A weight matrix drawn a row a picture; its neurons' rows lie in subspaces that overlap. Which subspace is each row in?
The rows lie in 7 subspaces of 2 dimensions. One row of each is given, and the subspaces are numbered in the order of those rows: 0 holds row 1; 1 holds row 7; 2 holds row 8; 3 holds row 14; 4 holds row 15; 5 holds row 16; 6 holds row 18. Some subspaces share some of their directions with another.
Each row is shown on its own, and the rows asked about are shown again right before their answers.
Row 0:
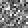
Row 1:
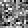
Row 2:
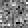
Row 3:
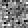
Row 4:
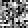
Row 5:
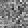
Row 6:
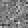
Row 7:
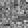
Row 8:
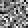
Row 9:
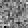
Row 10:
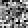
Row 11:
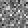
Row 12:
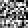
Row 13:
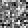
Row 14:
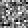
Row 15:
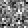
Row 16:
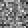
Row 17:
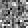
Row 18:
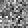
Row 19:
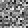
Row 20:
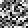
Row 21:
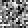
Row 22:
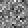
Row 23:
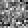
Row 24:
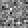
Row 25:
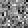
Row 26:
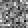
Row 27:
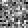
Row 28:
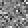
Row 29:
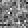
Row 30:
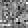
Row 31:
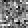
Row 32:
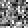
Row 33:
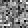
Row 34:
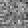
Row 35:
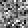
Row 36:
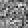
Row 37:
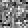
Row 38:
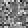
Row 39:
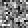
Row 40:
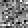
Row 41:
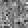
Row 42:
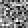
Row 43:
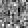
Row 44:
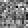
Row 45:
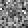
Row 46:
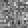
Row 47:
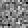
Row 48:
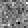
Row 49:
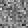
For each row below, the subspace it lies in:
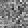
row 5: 6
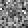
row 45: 5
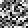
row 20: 6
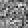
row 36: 3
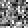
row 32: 1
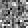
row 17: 0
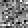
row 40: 0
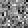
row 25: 1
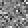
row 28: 2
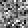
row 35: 0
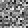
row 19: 6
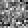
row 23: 2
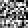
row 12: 3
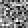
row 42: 3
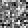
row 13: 0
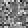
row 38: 5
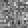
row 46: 3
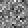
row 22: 6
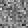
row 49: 5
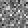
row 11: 4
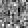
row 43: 0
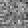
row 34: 3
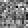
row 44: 3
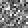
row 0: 4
